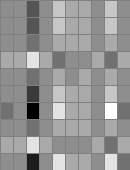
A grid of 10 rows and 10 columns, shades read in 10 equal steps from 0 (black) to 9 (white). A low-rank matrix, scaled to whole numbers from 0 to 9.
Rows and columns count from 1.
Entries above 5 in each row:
4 4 4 6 3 4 4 4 6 4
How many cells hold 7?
6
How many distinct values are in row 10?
5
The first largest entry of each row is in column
5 5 5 3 5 5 9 5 3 5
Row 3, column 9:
6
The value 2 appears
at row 6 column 3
